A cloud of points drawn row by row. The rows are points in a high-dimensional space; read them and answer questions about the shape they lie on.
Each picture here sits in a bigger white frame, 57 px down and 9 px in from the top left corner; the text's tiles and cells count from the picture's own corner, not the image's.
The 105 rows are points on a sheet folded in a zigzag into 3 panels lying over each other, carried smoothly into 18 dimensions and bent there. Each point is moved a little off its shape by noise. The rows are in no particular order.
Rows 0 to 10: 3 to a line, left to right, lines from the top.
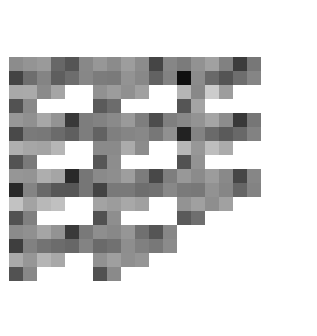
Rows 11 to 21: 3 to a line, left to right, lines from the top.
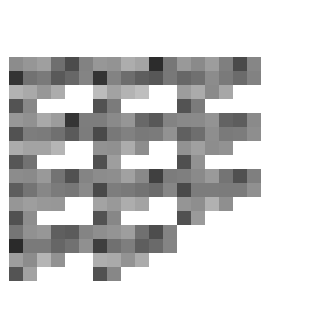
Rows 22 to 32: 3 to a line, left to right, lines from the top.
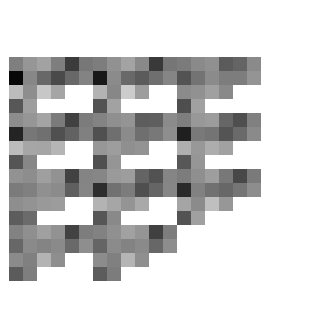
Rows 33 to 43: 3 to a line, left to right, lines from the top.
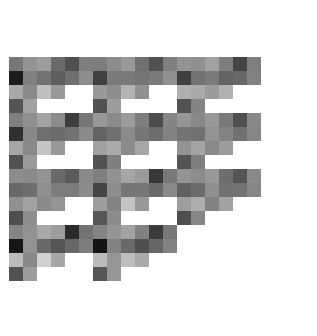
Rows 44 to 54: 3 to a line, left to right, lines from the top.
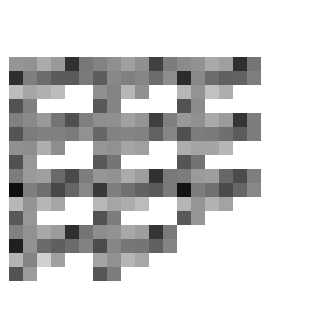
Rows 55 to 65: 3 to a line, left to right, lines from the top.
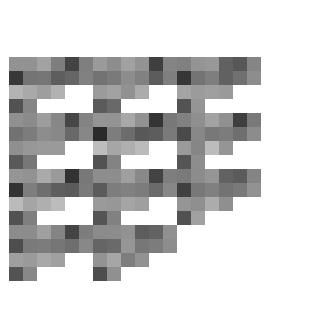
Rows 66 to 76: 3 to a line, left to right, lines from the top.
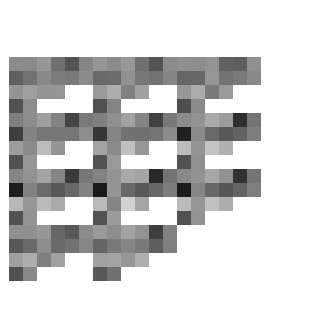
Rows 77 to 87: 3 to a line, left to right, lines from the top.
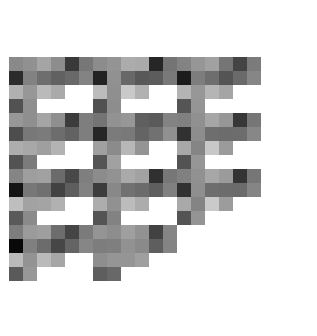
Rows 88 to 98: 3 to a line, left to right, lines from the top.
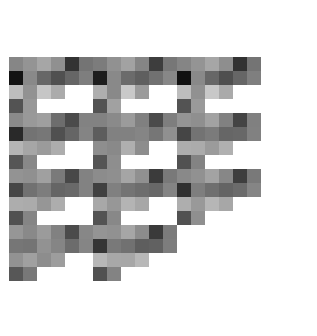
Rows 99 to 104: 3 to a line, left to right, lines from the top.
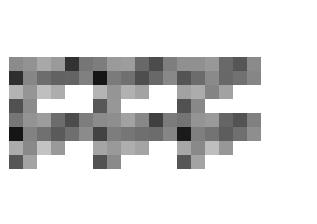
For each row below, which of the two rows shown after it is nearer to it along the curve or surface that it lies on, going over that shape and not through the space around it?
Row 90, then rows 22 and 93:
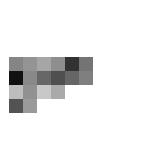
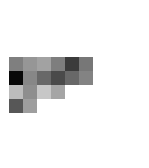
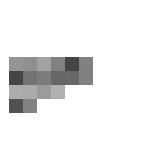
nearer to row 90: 22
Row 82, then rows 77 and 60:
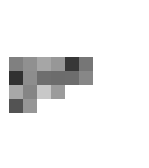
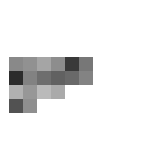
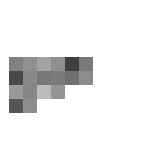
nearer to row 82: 60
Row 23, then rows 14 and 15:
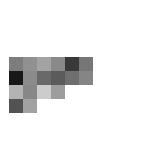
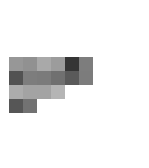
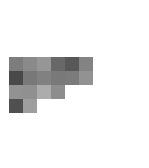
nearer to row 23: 15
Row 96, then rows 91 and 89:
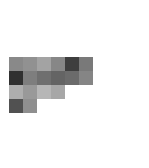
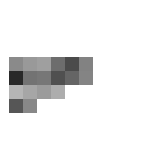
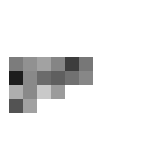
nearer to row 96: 89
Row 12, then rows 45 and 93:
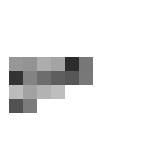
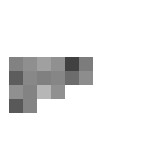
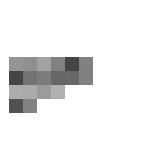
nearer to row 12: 93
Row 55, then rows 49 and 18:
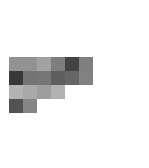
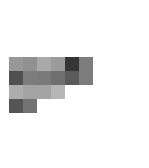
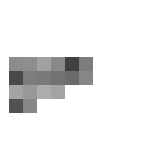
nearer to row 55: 49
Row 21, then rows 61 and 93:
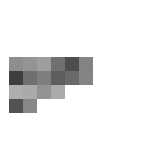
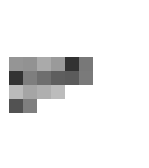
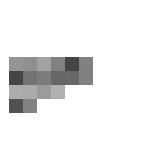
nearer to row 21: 93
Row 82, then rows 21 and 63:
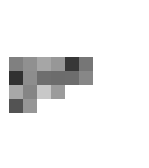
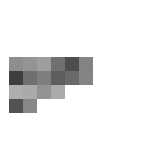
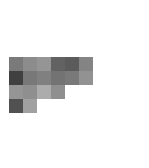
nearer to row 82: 63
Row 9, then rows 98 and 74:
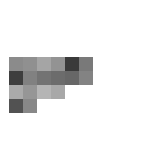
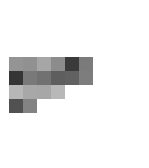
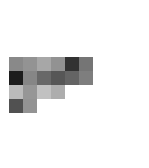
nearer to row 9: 74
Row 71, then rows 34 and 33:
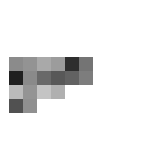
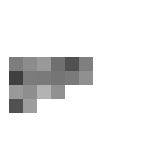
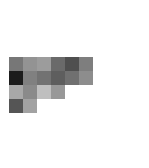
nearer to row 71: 33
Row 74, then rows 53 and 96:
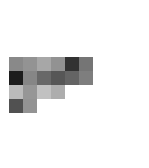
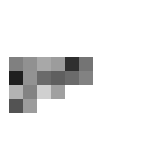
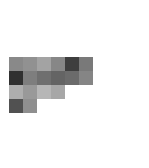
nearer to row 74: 96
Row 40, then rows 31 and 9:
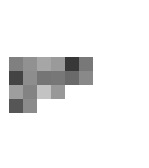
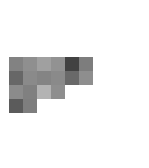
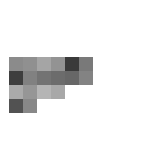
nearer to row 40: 31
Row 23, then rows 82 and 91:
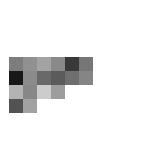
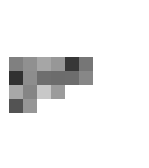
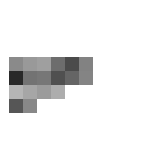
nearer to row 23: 82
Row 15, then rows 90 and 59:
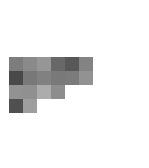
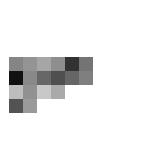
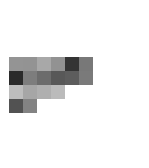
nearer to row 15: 90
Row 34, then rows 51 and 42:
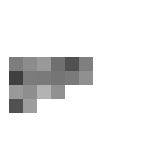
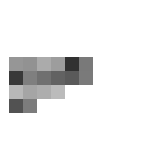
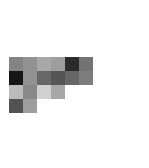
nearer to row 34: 42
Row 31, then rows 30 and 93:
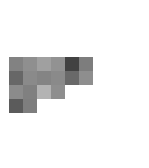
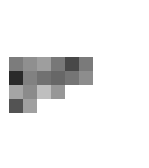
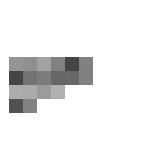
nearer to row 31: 30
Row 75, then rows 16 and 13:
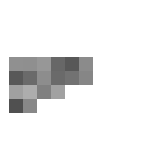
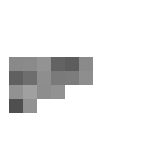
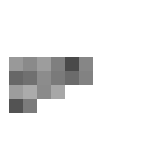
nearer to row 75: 13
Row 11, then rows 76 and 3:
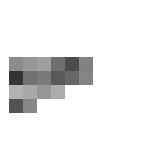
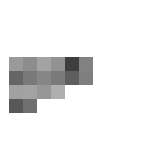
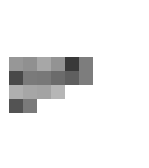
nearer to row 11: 3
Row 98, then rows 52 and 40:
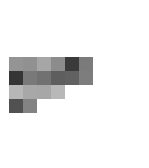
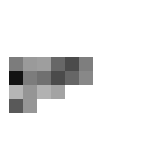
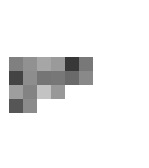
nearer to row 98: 52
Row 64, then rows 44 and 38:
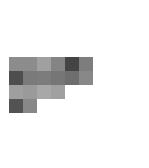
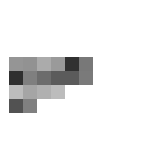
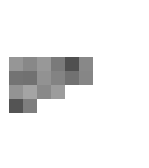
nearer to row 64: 38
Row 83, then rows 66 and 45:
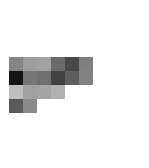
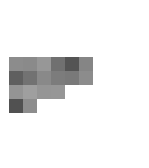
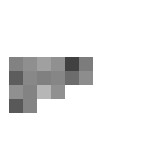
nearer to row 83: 66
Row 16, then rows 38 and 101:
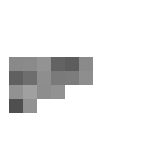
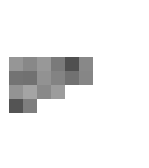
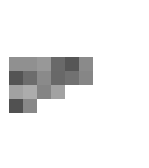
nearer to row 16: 38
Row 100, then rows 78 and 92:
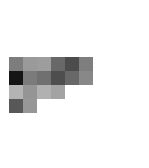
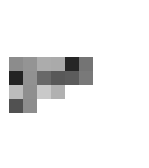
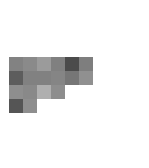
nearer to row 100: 78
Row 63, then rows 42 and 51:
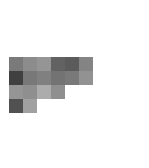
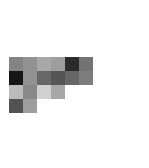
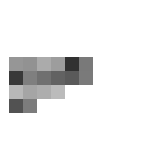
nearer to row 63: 42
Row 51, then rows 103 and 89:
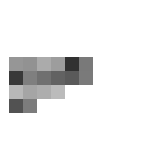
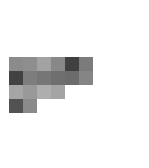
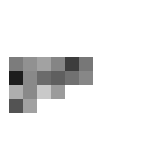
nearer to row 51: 103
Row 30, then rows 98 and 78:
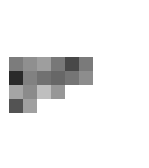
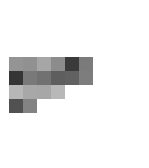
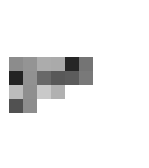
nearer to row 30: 78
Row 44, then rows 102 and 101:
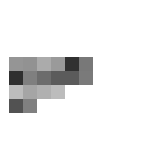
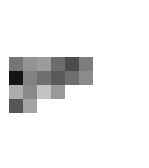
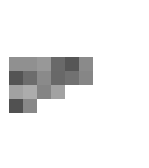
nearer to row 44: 101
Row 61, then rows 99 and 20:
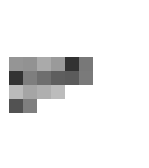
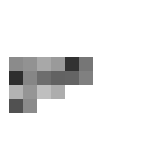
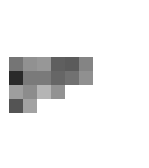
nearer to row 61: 99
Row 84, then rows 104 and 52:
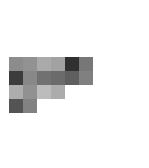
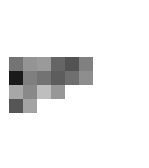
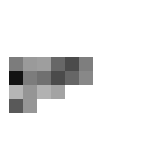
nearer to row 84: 52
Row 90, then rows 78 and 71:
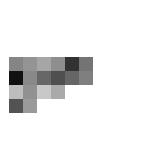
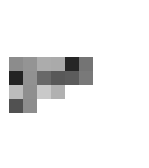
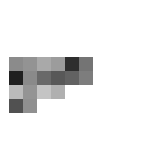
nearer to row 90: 71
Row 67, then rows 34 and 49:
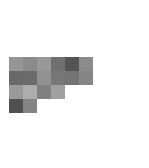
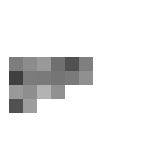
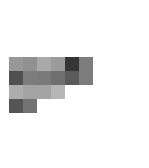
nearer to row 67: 49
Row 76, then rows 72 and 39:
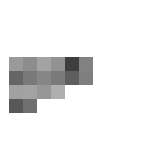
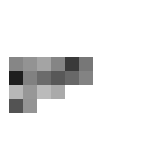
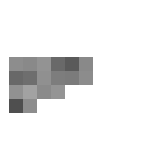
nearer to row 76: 39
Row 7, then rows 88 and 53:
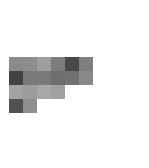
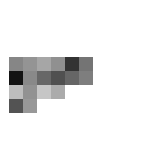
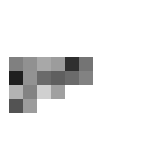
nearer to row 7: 88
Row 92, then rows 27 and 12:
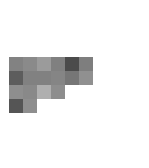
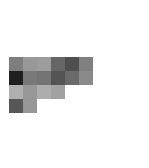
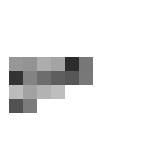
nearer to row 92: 27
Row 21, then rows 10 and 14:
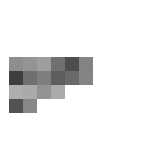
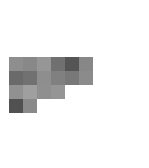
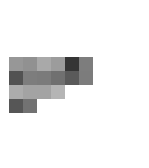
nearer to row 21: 14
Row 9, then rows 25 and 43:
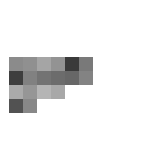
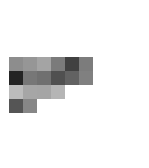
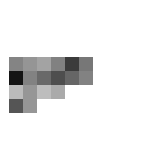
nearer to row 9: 43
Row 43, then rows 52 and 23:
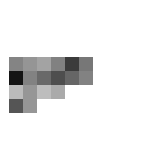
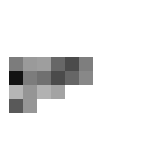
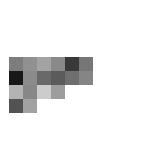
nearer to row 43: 52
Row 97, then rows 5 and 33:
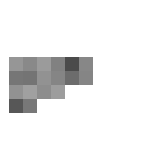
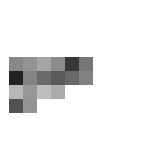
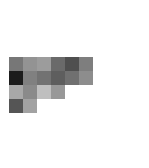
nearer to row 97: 5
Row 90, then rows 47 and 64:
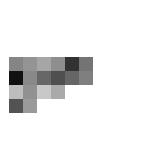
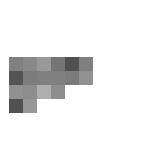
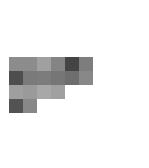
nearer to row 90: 64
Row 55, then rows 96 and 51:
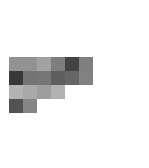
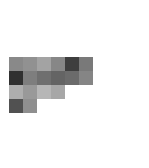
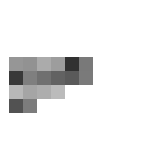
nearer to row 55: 51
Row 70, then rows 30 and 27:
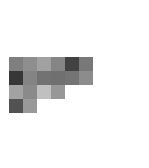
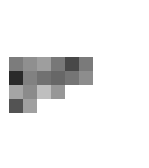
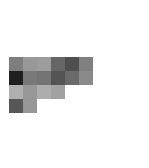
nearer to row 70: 30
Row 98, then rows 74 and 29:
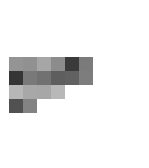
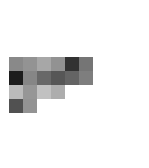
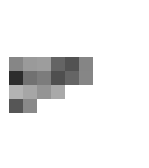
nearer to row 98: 29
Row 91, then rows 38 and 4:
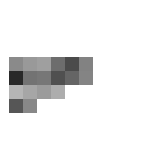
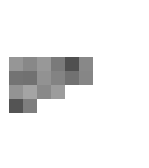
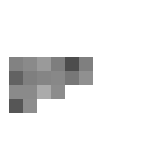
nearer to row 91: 38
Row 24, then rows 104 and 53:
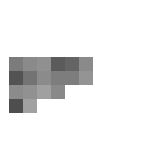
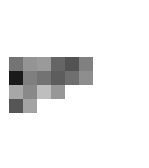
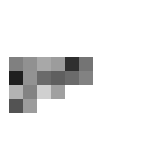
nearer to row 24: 104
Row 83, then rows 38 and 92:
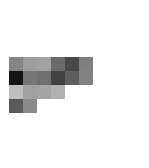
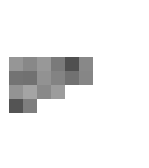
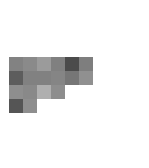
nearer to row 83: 38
